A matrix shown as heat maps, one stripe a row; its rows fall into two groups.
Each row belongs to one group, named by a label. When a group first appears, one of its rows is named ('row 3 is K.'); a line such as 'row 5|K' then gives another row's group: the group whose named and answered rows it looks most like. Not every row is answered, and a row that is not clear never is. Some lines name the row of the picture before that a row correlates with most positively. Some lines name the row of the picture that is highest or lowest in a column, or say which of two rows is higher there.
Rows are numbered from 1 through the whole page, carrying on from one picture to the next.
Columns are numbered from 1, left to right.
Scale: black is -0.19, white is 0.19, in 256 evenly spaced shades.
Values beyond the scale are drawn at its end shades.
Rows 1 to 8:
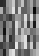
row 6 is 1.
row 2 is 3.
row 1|3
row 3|1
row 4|1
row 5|1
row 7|1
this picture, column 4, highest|8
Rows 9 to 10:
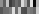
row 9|1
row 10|3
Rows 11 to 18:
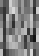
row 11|3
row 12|3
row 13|1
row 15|1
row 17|3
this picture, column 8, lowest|14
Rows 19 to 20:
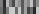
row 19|1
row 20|3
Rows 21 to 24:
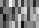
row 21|3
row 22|1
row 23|1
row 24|3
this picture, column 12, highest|23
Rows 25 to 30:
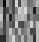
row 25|1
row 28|1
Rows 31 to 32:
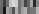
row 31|3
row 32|1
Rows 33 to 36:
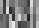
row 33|1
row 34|1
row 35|1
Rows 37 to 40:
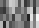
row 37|3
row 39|1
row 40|1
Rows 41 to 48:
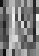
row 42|3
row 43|3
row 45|3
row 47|3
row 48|1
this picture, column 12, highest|48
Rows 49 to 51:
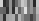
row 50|1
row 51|3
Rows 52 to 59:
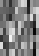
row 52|1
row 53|1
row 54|1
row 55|3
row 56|3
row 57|3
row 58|1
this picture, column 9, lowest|55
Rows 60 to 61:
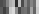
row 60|3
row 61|3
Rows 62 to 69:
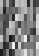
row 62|1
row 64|1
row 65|3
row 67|1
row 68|3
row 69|1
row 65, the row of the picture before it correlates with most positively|61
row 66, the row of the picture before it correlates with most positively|60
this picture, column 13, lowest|62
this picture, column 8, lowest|68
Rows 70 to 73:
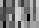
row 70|1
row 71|1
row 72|1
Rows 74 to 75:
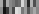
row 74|1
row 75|1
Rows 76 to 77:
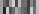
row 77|1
